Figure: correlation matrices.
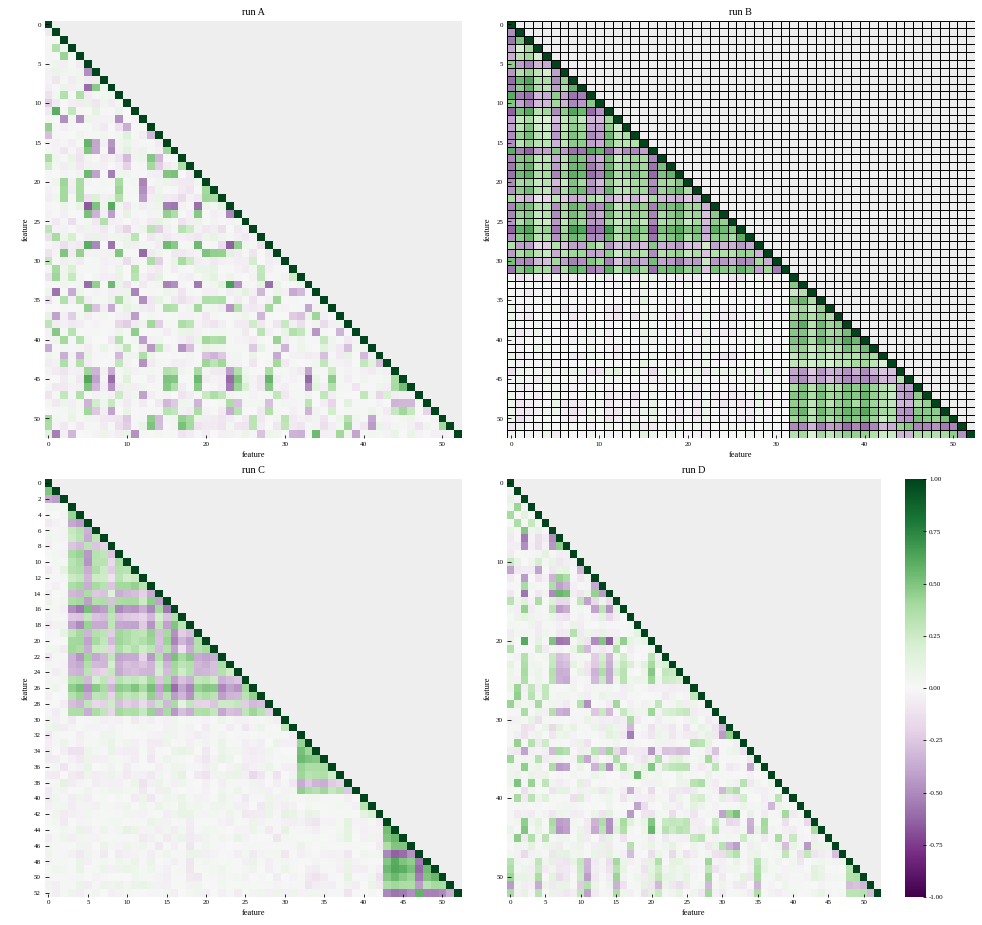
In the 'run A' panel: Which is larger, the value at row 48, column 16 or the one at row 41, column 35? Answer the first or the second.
the second
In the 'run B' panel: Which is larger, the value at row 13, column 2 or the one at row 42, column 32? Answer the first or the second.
the first
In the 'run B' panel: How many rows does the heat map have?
53
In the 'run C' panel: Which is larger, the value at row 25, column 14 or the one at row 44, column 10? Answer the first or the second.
the second
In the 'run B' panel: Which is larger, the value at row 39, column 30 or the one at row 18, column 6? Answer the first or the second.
the second
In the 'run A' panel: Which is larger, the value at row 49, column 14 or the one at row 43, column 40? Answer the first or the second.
the second
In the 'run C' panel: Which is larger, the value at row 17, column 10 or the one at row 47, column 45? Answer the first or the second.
the first
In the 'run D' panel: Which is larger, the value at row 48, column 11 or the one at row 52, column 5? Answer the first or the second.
the second
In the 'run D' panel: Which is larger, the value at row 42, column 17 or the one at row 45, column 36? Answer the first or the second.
the second
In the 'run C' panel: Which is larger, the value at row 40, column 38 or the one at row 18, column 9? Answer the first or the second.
the first
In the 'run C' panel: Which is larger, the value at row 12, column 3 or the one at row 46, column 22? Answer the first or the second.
the first
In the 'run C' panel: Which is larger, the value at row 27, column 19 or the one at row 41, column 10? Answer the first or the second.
the first
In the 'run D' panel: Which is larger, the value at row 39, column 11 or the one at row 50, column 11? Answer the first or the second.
the first
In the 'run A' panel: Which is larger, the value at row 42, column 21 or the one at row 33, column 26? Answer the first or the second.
the second
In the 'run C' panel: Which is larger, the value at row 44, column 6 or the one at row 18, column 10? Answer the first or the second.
the first
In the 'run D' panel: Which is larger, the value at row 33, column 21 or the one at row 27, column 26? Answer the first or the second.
the second
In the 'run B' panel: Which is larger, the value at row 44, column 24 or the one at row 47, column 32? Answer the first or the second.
the second
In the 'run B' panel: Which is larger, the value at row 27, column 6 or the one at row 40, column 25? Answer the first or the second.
the first
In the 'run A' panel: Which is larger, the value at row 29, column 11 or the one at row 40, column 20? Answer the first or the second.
the second
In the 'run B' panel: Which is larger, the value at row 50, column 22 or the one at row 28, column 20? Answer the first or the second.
the first
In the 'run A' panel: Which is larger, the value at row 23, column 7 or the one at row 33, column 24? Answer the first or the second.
the first
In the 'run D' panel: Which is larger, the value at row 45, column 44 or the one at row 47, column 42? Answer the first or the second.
the second
